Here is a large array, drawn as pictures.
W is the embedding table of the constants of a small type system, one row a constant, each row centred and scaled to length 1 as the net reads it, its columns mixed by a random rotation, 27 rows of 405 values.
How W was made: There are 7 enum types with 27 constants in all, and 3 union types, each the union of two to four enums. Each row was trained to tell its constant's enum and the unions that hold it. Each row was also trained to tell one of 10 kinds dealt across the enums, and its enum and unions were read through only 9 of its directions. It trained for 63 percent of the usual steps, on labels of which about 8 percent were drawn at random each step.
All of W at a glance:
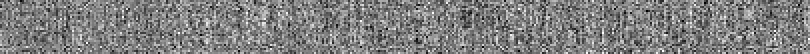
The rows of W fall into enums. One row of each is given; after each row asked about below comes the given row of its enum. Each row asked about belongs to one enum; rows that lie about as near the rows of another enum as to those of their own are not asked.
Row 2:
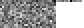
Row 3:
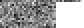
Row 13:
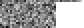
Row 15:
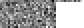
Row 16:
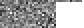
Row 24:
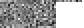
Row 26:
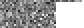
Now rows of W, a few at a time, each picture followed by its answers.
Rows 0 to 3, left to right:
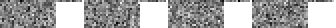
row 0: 13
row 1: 15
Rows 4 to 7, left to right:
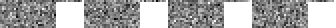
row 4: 16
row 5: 3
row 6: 13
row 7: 13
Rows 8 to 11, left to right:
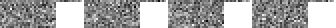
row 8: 3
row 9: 3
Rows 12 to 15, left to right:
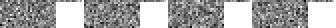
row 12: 13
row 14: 16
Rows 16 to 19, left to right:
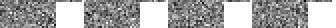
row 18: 15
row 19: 15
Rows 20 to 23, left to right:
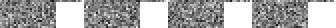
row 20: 26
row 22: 24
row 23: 3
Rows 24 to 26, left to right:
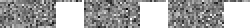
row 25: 15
